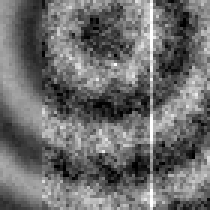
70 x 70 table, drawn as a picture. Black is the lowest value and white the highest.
Column 51 differs from the columns beside it. A vertical seam about 20% of the way across splits the table, and the left part is calmer. No overall slope runs across the table. Rings spread out from the top middle.
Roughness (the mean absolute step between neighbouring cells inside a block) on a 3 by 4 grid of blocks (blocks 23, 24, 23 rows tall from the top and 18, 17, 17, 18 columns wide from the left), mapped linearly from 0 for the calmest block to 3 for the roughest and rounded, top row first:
0 2 3 2 / 0 2 3 2 / 0 2 3 2
